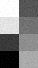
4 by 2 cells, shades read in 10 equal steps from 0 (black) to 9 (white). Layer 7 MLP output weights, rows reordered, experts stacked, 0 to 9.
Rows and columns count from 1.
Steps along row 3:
up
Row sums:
12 12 7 6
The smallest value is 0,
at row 4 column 1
